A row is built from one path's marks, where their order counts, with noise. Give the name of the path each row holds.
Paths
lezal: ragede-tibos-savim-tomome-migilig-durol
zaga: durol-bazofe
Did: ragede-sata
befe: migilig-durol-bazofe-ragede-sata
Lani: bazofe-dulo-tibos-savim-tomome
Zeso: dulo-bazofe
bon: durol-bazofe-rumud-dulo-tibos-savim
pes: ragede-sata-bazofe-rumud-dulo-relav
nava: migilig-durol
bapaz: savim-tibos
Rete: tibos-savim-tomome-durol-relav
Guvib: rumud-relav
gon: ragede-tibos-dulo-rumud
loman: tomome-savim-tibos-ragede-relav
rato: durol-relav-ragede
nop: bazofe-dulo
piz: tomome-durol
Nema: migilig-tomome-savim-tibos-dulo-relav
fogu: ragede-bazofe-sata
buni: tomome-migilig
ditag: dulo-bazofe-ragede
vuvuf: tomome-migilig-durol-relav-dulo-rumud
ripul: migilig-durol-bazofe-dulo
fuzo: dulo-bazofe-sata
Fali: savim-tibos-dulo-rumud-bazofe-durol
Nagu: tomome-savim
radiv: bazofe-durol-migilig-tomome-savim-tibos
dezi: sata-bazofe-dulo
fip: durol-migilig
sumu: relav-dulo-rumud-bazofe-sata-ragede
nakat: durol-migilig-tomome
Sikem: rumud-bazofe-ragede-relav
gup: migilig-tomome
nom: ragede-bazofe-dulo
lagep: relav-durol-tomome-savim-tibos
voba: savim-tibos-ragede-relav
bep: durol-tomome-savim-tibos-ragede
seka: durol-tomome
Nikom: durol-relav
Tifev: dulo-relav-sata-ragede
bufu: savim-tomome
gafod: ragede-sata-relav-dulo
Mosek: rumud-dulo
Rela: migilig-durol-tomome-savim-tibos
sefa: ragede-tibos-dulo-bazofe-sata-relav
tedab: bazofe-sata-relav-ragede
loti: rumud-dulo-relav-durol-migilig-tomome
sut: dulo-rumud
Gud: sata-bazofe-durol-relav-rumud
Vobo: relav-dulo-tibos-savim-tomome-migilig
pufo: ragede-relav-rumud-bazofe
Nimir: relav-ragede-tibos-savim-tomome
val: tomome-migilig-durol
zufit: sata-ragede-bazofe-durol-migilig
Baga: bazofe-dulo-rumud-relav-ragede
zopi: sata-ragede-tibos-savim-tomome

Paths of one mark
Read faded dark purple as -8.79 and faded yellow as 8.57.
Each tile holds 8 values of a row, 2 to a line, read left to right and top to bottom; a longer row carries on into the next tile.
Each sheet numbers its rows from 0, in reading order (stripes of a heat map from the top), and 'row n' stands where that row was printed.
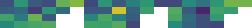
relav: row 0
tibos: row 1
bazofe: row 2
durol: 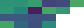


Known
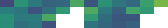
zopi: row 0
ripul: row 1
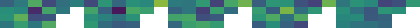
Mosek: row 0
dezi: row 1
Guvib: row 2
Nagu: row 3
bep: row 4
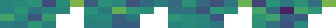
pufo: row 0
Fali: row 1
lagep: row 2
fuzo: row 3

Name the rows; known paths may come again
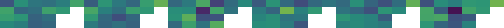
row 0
Lani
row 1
befe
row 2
Mosek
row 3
Rete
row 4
lagep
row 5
nop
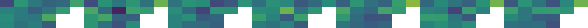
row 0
zopi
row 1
fuzo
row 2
bep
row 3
lezal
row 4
ripul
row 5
sumu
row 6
Rela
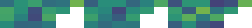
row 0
nom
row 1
pes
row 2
Nagu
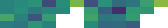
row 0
pufo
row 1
tedab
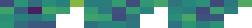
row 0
dezi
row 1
Sikem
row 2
loti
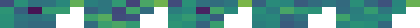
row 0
Gud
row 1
Guvib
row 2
Tifev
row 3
Fali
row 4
Nimir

